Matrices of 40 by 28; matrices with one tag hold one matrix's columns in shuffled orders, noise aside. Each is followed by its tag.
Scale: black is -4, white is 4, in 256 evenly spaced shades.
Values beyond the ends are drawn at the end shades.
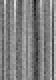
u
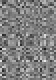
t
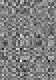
t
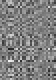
t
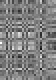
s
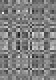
s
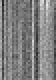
u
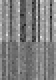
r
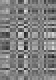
s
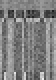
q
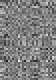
t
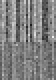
r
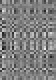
s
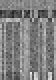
q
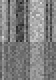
r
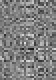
t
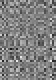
t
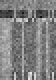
q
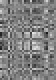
s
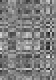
s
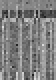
q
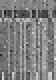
q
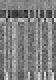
q
